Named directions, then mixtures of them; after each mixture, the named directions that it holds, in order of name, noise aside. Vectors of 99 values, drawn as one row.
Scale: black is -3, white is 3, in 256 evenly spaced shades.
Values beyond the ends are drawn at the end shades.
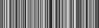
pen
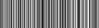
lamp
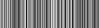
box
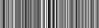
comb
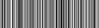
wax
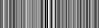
comb, pen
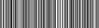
wax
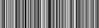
comb, pen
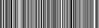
box, wax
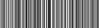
box, comb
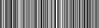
comb, wax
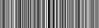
comb, lamp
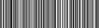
wax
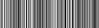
box, lamp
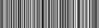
lamp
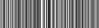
box, comb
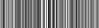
comb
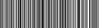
lamp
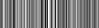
comb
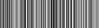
box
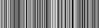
box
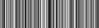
comb, pen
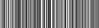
box, comb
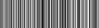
lamp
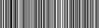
wax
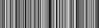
comb, pen
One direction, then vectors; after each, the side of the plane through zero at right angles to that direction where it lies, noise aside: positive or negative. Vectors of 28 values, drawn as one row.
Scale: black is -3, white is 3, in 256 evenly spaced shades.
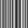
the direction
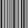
negative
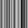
negative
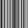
negative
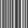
positive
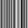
negative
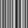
positive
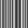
positive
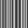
positive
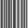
negative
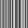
positive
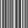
positive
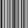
negative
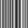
positive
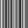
positive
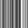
positive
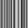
negative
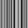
negative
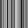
negative
